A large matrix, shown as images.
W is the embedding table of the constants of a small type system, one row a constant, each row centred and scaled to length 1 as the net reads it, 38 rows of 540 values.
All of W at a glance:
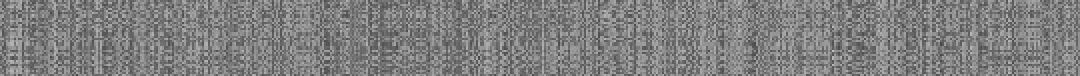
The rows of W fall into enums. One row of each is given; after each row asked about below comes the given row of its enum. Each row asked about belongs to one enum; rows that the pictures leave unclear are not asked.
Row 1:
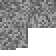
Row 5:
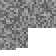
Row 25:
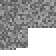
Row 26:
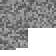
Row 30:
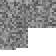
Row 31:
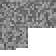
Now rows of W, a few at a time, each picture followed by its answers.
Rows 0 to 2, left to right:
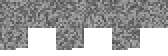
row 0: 31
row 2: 26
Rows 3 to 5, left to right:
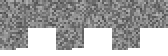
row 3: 30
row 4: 1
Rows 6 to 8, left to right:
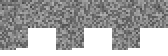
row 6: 25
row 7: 5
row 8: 5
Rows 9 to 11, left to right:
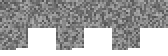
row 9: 1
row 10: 31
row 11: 5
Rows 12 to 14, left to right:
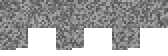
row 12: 1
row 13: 25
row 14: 31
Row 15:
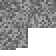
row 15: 1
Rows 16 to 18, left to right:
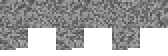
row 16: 26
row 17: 26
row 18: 31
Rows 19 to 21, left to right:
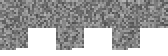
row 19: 5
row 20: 31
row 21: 30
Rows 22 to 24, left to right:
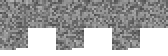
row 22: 30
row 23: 26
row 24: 26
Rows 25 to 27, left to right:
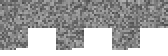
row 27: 30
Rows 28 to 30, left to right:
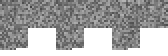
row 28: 25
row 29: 25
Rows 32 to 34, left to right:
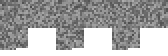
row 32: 25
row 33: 26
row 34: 31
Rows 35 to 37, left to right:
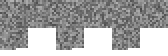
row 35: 30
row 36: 31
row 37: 5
